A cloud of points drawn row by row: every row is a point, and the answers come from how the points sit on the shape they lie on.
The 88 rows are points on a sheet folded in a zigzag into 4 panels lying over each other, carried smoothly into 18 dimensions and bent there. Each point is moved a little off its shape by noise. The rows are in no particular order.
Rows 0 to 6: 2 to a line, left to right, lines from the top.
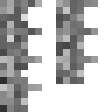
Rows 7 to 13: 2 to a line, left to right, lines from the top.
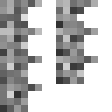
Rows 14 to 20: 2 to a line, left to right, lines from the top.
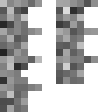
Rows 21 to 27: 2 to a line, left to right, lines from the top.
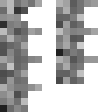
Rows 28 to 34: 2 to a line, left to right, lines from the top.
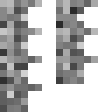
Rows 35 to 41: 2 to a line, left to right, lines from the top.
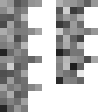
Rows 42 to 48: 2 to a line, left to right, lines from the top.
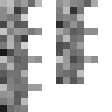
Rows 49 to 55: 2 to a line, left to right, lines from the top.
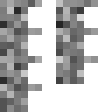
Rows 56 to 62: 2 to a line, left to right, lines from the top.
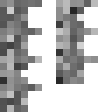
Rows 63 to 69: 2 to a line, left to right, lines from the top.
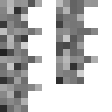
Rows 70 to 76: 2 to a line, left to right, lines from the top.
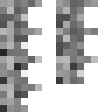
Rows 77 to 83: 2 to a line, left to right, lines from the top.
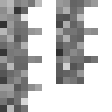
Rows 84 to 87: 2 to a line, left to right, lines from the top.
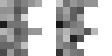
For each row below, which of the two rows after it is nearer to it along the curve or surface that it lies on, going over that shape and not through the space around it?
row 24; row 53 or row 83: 53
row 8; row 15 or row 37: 37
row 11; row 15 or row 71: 71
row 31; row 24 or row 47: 47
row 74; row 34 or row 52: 52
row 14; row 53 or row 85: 85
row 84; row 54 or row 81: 54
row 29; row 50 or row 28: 28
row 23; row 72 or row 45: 45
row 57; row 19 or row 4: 4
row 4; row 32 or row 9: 9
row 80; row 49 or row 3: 49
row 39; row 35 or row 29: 35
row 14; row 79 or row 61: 61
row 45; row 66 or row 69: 66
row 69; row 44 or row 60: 44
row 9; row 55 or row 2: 55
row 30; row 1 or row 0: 0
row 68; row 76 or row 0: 76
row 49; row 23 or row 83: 23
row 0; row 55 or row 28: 28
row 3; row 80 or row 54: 54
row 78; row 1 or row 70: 70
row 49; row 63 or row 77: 63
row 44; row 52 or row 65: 65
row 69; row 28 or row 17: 17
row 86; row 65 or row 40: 40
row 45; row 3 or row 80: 3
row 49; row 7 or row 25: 25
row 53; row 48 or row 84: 48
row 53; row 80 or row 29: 80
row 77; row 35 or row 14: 35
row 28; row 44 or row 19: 19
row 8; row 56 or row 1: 1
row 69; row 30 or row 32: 32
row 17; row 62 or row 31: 62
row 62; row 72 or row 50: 72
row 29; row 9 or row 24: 9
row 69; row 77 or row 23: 23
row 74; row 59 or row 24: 59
